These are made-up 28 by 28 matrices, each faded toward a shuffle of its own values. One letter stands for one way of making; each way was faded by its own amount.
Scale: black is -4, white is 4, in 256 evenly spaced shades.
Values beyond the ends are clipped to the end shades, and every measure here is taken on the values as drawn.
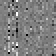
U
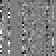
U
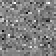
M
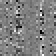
U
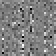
U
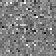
M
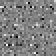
M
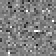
M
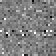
M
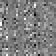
U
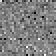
M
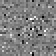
M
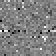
M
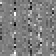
U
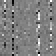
U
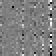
U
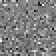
M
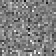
M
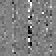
U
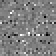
M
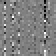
U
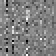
U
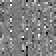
U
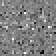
M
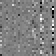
U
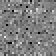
M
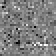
M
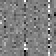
U
